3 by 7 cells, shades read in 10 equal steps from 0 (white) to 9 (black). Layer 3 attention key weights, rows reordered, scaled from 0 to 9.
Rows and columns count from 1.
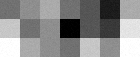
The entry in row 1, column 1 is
5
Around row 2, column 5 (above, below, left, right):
6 2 9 7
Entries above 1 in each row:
7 6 5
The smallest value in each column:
0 3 3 5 2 4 0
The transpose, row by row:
5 2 0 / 4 5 3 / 3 4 4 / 5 9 5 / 6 6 2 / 8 7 4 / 3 1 0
